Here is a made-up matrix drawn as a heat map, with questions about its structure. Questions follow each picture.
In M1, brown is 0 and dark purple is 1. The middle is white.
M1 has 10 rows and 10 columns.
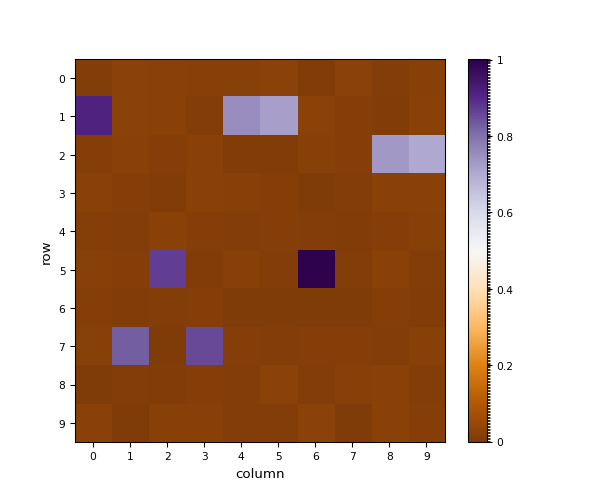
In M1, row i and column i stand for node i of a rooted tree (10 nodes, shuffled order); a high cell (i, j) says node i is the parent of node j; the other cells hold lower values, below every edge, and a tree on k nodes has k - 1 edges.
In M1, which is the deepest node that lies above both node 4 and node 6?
1
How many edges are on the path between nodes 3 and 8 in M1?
5
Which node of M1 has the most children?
1
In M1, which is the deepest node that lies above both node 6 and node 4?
1
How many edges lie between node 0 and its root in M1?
2
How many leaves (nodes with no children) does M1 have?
6
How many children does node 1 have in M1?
3
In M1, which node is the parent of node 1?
7
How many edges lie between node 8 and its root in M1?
4
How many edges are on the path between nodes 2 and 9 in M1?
1
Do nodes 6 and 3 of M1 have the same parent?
no
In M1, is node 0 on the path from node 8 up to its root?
no
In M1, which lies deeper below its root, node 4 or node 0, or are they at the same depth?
the same depth
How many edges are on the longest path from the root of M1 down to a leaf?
4
